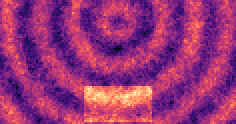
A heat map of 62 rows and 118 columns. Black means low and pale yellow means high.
Ninth with the highest average: bottom middle. Odd patch: higher, in the bottom middle. Rings: centred on the top middle.
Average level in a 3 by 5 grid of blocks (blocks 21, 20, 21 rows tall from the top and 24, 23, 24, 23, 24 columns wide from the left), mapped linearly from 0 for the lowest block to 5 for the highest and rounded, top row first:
10102 / 01011 / 12521
